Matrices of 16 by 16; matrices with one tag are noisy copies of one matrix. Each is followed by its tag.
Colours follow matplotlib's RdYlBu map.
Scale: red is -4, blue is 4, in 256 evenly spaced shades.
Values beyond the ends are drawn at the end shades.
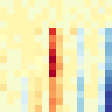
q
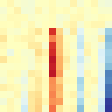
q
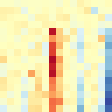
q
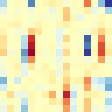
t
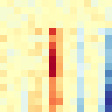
q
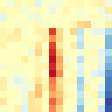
q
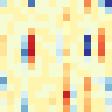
t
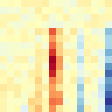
q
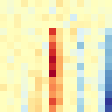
q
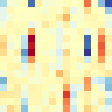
t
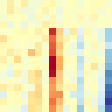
q
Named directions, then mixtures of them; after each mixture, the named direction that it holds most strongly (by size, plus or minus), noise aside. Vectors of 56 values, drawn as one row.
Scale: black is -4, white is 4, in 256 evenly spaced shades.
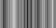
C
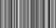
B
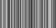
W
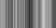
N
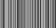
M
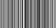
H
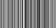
H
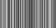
W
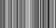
M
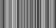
M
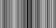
C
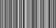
H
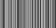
M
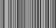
M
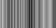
N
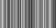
W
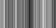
N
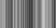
N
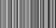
B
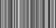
B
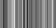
C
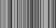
B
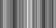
C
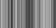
N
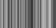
N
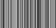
M
